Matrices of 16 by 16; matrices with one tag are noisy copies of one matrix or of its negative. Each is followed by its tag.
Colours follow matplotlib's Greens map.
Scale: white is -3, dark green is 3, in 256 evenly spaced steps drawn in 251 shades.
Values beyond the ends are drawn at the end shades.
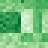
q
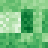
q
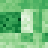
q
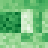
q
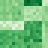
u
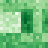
q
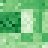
q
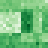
q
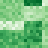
u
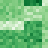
u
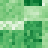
u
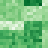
u
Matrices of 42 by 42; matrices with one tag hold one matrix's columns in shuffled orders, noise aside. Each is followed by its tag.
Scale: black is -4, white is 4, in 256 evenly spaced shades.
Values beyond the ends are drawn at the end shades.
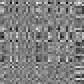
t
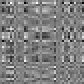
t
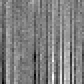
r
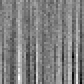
r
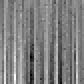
r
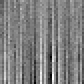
r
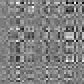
t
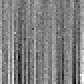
r
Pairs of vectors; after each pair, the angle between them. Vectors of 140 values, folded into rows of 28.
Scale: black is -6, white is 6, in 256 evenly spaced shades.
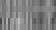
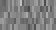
orthogonal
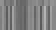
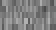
partly opposed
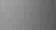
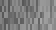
partly opposed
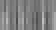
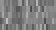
orthogonal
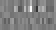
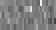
partly aligned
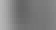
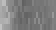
nearly parallel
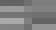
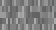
orthogonal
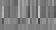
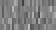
partly opposed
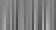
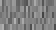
orthogonal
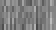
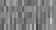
nearly parallel
